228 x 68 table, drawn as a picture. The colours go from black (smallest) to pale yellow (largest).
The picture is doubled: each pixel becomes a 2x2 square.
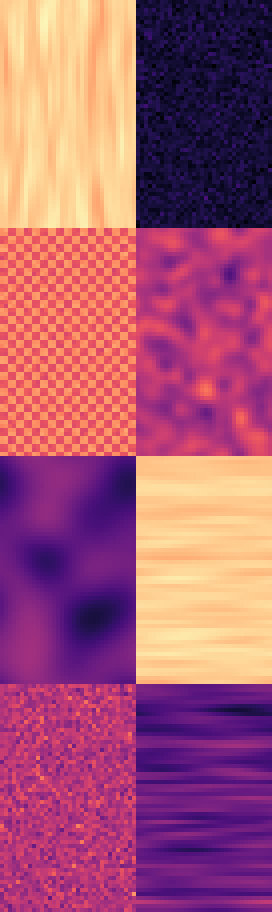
The table splits into 4 rows of 2 panels. Panel 1,1: very high, streaked downward, faint in contrast. Panel 1,2: very low, fine-grained, faint in contrast. Panel 2,1: high, checkered. Panel 2,2: middling, blotchy. Panel 3,1: low, smooth. Panel 3,2: very high, streaked across, faint in contrast. Panel 4,1: middling, fine-grained. Panel 4,2: low, streaked across.
